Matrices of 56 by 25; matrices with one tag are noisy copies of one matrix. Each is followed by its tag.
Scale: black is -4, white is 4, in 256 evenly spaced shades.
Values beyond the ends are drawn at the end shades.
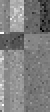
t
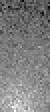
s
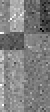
t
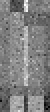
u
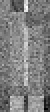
u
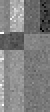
t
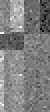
t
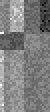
t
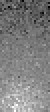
s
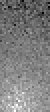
s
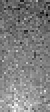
s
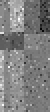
t
